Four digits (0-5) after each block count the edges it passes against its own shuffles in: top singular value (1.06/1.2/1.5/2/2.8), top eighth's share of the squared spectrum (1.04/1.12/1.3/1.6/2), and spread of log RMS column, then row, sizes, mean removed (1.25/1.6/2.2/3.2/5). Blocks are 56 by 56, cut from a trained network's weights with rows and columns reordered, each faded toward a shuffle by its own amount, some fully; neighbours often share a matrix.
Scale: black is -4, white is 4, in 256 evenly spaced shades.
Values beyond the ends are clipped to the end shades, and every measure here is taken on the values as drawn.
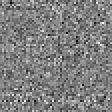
3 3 0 1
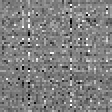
3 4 3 1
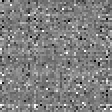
2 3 2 1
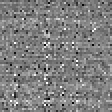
3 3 2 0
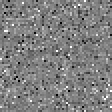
1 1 0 0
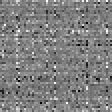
3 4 3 1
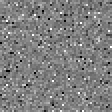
0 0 0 0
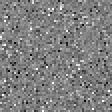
0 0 0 0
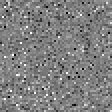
0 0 0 0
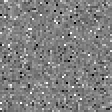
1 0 0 0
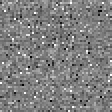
2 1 0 0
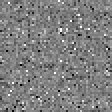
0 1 1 0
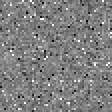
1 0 0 0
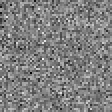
2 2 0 0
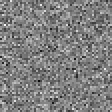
2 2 1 0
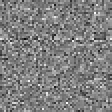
3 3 0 2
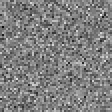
1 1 0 0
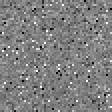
0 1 0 0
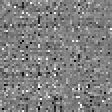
2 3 2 1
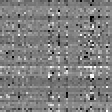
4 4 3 2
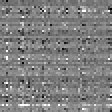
4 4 3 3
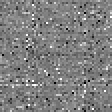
2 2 1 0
